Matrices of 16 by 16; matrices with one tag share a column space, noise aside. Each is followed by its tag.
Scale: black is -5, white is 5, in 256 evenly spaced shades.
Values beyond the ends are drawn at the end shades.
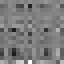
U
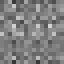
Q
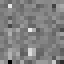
U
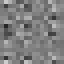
Q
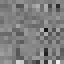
U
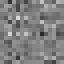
Q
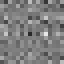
Q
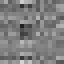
Q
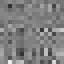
U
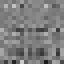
U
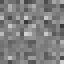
Q
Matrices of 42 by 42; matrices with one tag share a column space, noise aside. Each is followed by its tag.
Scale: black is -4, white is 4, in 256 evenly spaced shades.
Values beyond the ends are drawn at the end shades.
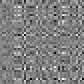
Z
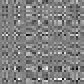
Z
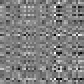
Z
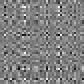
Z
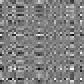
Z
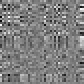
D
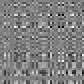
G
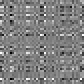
Z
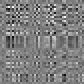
D
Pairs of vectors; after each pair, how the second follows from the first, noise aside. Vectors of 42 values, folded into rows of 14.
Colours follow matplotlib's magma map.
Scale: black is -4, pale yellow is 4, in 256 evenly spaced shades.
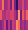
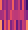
wrapped around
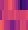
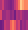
negated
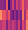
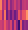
reversed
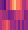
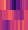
negated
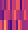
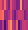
negated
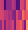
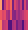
reversed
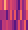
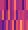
wrapped around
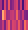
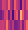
wrapped around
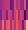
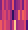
wrapped around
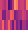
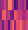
negated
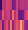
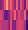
reversed
